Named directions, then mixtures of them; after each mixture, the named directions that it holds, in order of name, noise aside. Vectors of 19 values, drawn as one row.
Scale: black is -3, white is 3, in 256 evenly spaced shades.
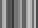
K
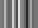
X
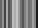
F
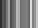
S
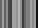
F, K, X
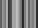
F, K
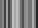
F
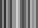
F, S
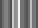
F, S, X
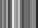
F, X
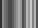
F, K, S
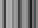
K, S, X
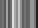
F, X
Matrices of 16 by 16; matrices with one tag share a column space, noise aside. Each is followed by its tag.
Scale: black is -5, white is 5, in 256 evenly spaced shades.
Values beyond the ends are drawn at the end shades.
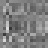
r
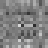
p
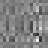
r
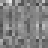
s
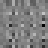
p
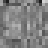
s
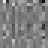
s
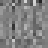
s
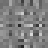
p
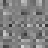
p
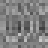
r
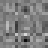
r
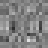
r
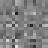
p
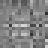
p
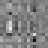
r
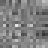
p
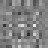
p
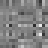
p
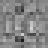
r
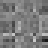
r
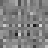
p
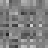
p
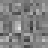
r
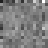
s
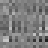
r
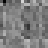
s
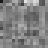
s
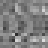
r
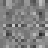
p
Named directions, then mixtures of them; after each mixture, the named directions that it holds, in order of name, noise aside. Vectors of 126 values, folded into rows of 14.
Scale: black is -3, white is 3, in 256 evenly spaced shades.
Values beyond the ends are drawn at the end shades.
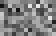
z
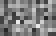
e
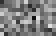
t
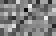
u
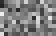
t, z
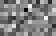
u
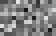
t, u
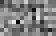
e, t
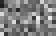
t, z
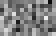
e, u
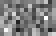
e, u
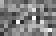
e, t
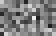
t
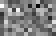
z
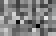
e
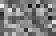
z
